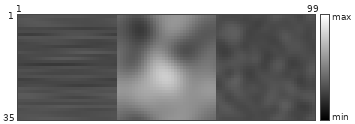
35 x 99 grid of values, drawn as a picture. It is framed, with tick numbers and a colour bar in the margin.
The table splits into one row of 3 panels. Panel 1,1: low, streaked across, faint in contrast. Panel 1,2: middling, smooth, strong in contrast. Panel 1,3: low, blotchy, faint in contrast.
